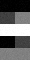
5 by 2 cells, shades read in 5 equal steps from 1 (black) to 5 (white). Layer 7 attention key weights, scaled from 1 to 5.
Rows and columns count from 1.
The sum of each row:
2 5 10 3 6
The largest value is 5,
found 2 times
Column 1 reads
1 2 5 1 3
